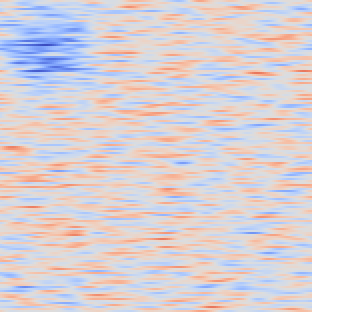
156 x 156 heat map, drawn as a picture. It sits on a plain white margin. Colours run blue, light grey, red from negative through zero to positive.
Dips: one, in the top left. Mirror symmetry: none. Ninth with the lowest average: top left. Grain: streaks across.
